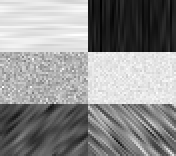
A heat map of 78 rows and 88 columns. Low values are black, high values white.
The table splits into 3 rows of 2 panels. Panel 1,1: very high, streaked across, faint in contrast. Panel 1,2: very low, streaked downward, faint in contrast. Panel 2,1: high, fine-grained. Panel 2,2: very high, fine-grained, faint in contrast. Panel 3,1: low, slanting up to the right. Panel 3,2: middling, slanting down to the right, strong in contrast.
